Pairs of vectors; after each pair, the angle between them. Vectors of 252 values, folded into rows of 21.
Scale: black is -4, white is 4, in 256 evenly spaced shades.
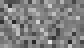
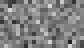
nearly parallel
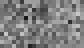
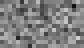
partly aligned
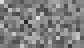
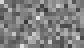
nearly parallel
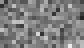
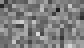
nearly parallel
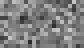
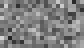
partly opposed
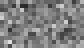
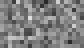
orthogonal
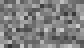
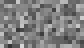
nearly parallel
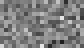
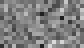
nearly opposite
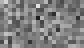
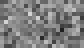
partly opposed
